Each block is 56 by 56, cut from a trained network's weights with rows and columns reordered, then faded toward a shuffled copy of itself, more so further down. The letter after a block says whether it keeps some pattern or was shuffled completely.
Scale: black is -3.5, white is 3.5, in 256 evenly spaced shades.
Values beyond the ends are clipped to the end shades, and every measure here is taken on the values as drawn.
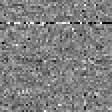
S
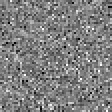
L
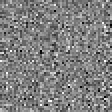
S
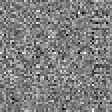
S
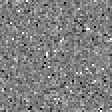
L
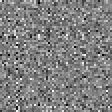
S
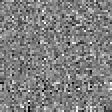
S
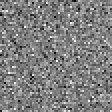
L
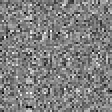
S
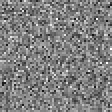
L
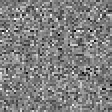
S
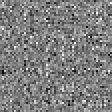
S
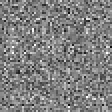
S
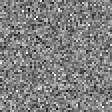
L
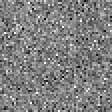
L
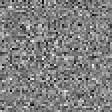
S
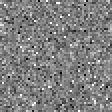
L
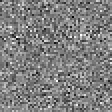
S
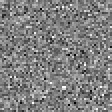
L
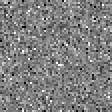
L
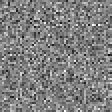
S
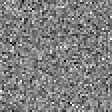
L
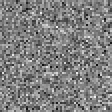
S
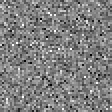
L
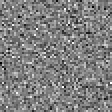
S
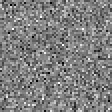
L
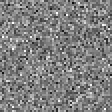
L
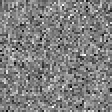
L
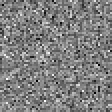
L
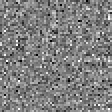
S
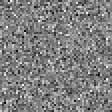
L
